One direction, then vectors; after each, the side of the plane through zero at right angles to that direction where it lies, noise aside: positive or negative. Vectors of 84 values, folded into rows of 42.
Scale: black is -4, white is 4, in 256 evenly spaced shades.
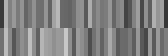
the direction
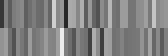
positive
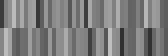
positive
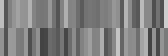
negative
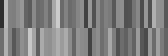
positive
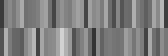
positive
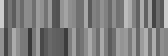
negative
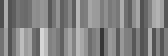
positive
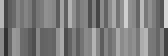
negative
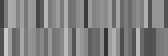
positive
